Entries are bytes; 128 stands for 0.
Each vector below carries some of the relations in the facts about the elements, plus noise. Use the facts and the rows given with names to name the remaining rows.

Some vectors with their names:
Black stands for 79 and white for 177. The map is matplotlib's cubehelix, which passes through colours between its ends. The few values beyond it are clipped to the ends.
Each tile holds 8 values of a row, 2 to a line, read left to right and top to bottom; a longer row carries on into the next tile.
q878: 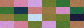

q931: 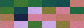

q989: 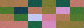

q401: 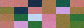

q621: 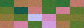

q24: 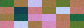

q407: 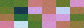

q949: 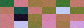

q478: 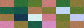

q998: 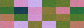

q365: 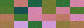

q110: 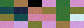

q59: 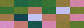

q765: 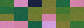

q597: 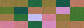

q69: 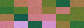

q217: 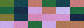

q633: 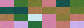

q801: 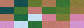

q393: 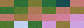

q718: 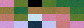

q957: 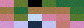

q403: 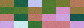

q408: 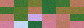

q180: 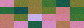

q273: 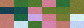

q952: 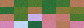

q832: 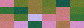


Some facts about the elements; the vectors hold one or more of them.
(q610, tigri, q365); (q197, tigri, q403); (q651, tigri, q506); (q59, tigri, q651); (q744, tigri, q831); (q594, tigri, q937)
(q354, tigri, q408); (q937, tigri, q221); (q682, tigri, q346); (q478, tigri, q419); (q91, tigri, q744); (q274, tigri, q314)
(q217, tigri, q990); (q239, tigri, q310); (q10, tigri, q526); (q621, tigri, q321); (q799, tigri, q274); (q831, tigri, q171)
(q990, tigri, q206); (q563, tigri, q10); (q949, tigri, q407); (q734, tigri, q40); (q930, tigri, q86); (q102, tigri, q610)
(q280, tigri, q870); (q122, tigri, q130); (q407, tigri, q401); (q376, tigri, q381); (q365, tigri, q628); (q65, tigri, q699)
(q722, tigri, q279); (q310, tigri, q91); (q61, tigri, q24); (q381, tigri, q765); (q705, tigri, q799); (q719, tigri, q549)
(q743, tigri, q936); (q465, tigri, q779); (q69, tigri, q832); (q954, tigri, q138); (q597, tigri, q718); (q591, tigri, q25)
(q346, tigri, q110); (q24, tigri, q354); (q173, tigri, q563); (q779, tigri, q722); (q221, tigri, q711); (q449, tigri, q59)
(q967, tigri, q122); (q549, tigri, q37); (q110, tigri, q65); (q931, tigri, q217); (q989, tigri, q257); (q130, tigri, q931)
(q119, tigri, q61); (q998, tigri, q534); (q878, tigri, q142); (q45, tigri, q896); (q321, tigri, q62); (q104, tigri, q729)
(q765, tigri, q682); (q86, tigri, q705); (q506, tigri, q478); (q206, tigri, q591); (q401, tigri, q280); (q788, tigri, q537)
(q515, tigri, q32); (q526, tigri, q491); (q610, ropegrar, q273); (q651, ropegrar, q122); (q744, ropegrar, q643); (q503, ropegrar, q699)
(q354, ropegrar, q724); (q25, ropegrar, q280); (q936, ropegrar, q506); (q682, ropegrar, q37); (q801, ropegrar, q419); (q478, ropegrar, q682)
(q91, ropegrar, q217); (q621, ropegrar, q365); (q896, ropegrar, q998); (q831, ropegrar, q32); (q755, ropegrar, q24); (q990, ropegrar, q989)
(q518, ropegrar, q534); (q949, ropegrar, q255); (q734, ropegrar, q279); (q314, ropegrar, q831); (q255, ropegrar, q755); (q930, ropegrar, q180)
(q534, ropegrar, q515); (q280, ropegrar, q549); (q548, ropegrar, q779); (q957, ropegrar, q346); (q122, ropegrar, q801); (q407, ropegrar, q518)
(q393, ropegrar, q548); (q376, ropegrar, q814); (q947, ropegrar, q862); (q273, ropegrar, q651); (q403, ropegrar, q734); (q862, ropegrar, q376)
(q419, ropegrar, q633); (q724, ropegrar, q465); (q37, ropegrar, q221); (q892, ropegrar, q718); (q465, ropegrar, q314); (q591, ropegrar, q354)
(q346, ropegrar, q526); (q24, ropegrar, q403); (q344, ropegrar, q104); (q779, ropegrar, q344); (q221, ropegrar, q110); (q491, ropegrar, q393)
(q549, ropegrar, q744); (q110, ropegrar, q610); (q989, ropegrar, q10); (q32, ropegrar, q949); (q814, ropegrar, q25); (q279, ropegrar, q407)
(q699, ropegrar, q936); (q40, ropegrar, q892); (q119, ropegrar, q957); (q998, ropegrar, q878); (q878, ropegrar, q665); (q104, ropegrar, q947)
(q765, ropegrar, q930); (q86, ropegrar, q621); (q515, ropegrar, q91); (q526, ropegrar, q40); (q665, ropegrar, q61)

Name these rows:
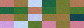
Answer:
q896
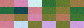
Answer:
q665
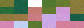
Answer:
q518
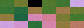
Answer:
q65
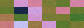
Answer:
q61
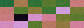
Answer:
q465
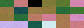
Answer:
q346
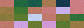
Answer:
q280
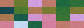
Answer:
q37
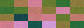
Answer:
q449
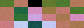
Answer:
q119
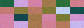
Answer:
q831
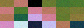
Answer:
q526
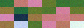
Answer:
q314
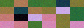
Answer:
q591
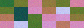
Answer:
q734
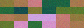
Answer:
q699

